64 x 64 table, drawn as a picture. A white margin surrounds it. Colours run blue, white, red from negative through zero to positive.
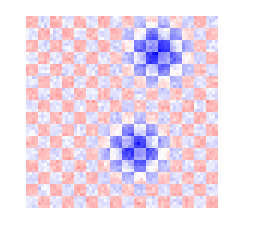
No single row or column stands out from its neighbours. On average the colour sits 50% of the way up the scale. Two dips sink into the field. There are no lone odd cells.
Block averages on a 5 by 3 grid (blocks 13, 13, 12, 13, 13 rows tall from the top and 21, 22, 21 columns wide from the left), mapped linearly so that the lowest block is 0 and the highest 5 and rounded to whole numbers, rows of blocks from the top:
532
533
545
504
545
